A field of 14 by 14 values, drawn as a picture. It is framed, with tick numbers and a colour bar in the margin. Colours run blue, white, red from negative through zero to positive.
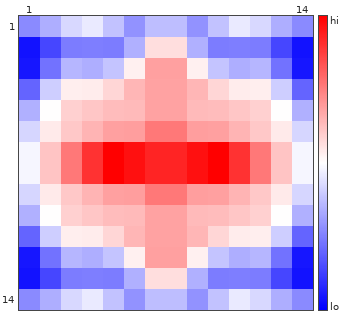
Slope: none. Mirror symmetry: left to right and top to bottom. Histogram: bell-shaped. Average level on the scale: 50%. Stripes: none. Lone odd cells: none.
